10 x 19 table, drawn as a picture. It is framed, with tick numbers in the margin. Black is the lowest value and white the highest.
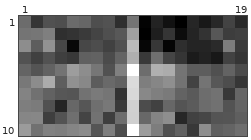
The top right is the ninth with the lowest average. A horizontal seam about 40% of the way down splits the table, and the bottom part is higher. Column 10 stands out from the rest.
